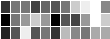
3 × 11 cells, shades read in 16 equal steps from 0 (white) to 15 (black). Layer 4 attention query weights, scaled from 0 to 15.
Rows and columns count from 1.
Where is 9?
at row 1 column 5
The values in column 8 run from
3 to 11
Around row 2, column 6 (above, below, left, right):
10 12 6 10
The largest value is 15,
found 2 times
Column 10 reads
0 0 5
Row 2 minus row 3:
2 -2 5 -7 -2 3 6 4 -2 -5 -2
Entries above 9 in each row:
3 4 4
